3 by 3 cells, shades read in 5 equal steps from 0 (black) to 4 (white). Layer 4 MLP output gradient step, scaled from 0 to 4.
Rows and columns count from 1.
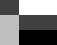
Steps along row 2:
down same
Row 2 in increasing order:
1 1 3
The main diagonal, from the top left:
1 1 0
